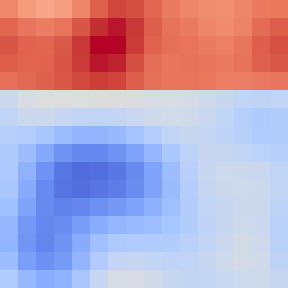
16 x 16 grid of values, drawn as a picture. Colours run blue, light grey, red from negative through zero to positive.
Overall the values sit about 50% of the way up the scale. The ninth with the highest average is the top middle. A horizontal seam about 30% of the way down splits the table, and the top part is higher.
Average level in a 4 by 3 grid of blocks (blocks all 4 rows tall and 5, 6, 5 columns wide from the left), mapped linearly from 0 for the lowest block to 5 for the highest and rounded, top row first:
5 5 5 / 2 2 2 / 0 0 2 / 0 1 2
